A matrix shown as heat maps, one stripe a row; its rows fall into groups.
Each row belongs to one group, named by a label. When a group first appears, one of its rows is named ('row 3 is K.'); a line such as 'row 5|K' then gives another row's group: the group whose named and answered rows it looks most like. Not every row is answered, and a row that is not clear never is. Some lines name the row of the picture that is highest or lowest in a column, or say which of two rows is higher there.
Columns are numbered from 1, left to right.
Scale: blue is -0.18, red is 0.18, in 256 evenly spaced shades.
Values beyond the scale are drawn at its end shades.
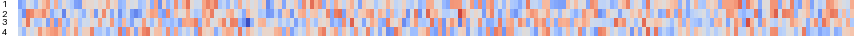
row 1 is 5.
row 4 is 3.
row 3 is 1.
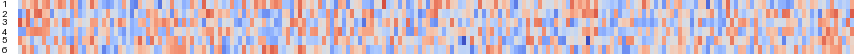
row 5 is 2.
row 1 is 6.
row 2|5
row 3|2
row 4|5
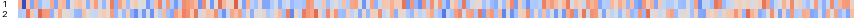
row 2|5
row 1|1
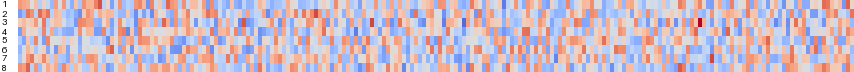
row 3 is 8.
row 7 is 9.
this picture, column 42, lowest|5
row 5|3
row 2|5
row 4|8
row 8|2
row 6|1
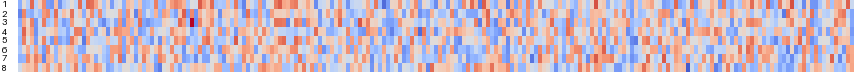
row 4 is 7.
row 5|9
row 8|6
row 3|9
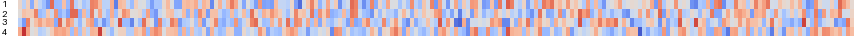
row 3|3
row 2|6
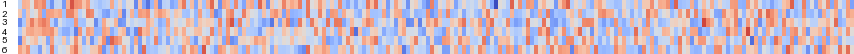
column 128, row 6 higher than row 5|No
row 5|7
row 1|9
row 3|5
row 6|1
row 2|3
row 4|8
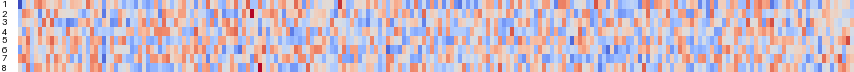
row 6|6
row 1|9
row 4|3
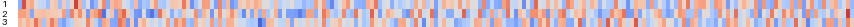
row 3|8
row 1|7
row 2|1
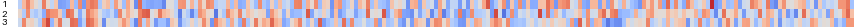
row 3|6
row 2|3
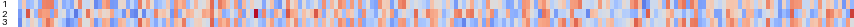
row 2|5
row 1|8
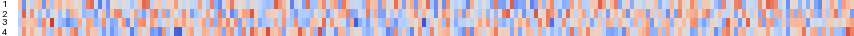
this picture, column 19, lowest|2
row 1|3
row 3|8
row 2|7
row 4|6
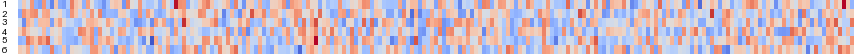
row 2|6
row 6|1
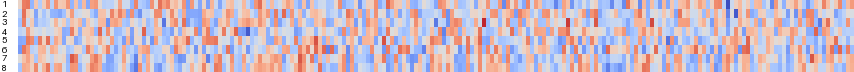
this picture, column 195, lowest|2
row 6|8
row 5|5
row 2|7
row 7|6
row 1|2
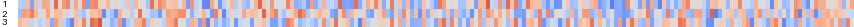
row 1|2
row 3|2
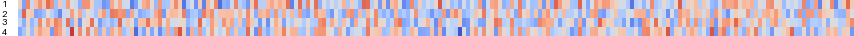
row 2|7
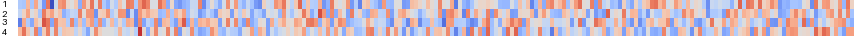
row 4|2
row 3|9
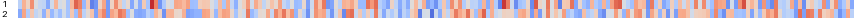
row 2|7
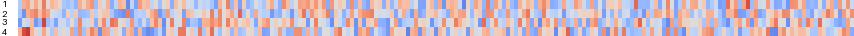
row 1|8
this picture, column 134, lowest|1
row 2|5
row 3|7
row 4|9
